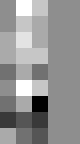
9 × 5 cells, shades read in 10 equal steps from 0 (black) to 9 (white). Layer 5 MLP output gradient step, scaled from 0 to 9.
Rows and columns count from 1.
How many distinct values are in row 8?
3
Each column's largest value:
6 9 7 5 5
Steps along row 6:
up down down same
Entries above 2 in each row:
5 5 5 5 5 5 4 3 5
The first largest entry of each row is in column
2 2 2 2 2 2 2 4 1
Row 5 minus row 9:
-2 2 1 0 0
